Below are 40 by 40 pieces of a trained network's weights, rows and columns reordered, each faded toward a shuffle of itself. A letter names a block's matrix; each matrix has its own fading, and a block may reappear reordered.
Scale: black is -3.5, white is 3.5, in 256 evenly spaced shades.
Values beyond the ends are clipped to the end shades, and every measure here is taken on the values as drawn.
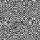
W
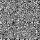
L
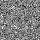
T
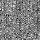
L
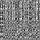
W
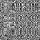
W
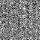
L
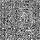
L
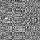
W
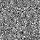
T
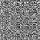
W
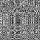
W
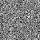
T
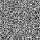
W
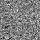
T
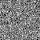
T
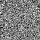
T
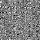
L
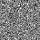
T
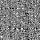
L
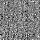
L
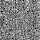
L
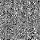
L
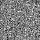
T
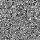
T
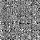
L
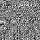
W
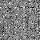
L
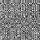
W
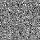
T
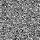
T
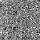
L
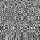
W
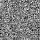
T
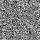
T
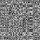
W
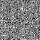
L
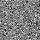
T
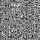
L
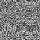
W
